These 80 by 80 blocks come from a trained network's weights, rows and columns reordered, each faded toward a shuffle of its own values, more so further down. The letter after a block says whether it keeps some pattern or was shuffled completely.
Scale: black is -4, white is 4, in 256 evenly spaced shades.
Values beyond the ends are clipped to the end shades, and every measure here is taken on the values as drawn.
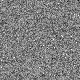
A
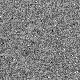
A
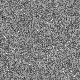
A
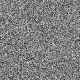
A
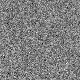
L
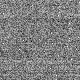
L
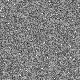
A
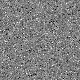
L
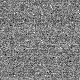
L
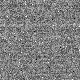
L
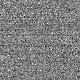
L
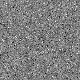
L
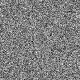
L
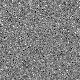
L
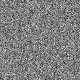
A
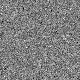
A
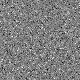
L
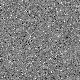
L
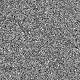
A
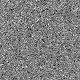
A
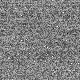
L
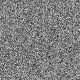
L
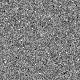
A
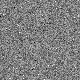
A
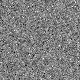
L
